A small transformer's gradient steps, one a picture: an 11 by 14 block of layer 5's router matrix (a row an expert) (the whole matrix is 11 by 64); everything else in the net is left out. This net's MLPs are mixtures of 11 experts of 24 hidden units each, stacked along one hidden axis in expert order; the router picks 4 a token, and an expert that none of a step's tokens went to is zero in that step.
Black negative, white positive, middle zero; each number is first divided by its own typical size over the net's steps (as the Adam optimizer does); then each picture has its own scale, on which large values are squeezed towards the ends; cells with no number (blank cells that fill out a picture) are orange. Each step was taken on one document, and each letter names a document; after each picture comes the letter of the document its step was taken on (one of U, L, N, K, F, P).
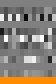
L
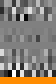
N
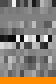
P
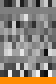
P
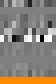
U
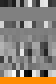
P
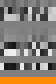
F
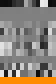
P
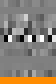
U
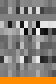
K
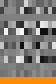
K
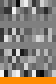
N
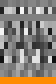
K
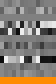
K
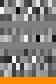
N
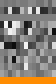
K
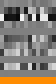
F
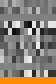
K
